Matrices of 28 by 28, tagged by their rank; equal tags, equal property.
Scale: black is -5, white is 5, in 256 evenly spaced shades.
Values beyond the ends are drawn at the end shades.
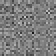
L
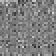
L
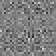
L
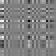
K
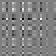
K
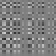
K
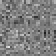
L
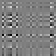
K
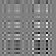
K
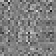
L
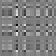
K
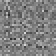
L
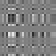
K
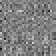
L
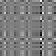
K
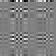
K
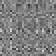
L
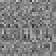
L
